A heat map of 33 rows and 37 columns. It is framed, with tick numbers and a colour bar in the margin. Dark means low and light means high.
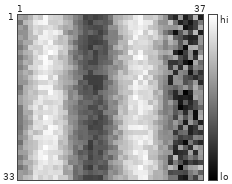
Overall the values sit about 60% of the way up the scale. The left part is calmer, up to a seam about 80% of the way across. Stripes running up and down repeat 2 times from left to right.
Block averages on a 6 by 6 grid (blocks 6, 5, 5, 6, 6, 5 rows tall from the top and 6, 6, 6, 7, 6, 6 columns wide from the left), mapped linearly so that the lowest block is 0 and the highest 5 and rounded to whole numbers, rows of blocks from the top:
550540
550541
540541
550540
550540
550541
